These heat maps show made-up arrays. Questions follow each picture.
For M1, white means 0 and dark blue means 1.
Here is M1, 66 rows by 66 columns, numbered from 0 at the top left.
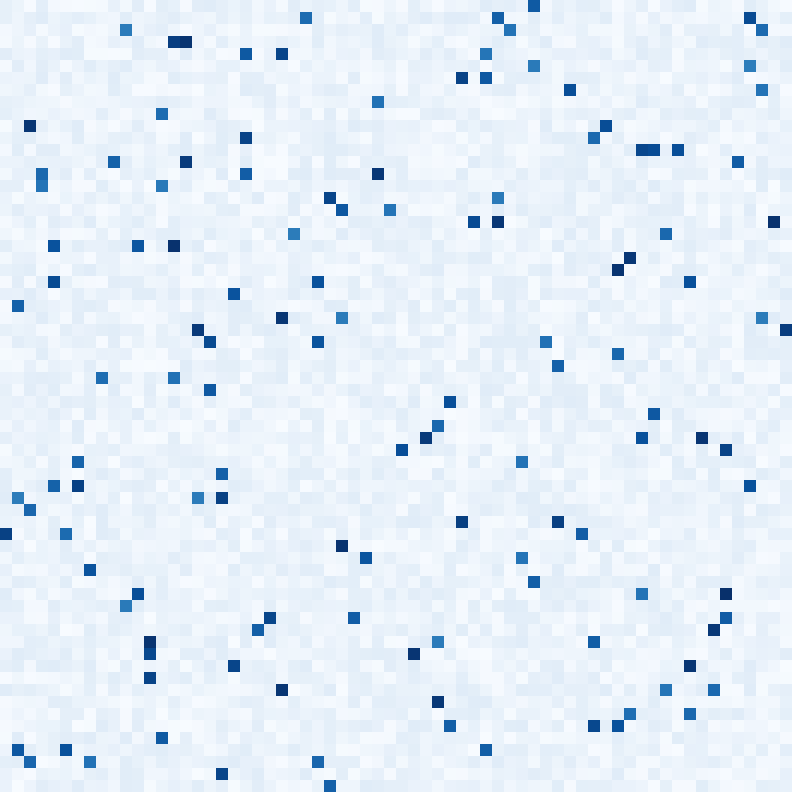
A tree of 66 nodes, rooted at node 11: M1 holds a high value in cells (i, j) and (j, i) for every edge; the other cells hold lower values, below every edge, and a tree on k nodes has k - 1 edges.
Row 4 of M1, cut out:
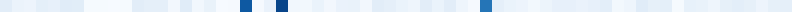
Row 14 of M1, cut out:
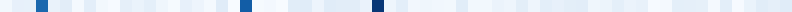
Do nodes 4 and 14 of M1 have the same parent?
yes
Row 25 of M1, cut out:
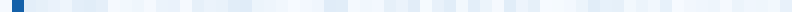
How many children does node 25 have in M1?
0
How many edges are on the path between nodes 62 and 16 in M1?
3
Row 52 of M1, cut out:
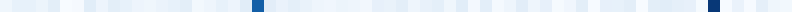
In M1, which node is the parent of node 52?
59
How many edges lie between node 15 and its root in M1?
4
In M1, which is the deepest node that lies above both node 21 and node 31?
20
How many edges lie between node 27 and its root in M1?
8
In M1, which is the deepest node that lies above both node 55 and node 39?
4
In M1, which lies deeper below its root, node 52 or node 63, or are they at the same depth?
node 52
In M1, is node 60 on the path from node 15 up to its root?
no
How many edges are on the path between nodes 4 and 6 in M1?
2
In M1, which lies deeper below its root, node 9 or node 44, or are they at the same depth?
the same depth
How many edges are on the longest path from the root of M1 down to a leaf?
9
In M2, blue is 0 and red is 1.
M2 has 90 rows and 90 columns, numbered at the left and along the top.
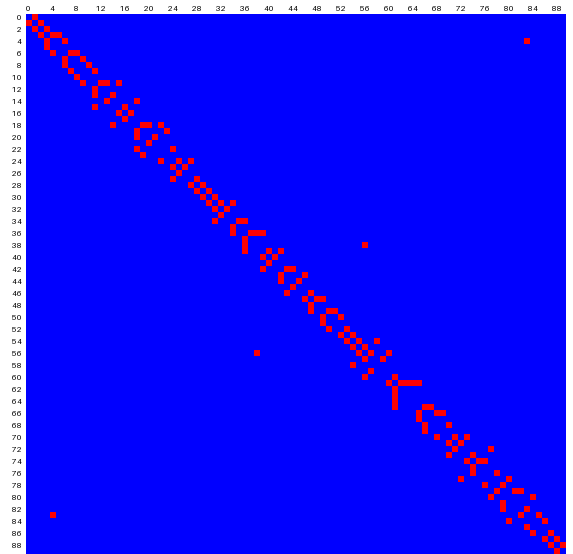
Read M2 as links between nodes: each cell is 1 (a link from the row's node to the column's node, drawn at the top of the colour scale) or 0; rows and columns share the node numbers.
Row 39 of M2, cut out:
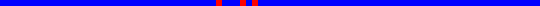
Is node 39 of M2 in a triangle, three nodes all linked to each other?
no
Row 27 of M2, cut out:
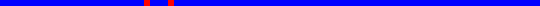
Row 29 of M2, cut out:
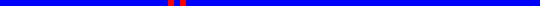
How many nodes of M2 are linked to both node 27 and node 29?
1
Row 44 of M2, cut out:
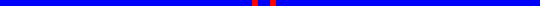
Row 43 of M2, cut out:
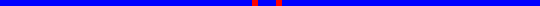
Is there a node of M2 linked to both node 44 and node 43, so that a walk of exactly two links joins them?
yes
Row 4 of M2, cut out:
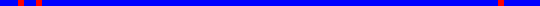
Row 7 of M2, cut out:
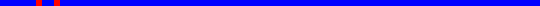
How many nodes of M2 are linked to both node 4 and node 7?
1
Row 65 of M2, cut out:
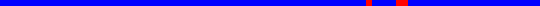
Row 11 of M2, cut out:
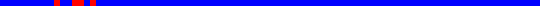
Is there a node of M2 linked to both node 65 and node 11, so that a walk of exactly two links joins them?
no
